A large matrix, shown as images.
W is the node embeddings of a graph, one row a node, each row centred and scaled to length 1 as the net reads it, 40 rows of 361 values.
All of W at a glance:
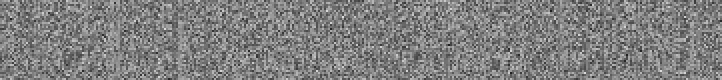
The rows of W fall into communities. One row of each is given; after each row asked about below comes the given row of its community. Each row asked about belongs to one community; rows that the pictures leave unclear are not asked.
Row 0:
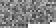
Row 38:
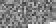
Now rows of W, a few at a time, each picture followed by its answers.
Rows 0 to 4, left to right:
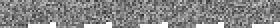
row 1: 0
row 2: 38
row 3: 0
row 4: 0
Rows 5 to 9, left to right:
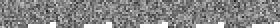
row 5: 0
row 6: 38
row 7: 38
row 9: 0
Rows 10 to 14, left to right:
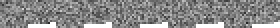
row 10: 0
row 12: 38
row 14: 38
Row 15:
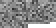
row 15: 0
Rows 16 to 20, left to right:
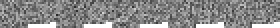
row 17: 38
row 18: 0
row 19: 38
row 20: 38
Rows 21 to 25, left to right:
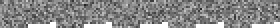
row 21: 0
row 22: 38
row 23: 0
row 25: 38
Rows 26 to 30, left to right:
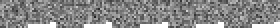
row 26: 0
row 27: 38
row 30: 38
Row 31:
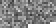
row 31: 0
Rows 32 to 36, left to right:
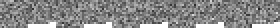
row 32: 38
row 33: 0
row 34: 0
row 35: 0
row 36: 38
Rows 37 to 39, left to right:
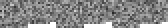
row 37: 0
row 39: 0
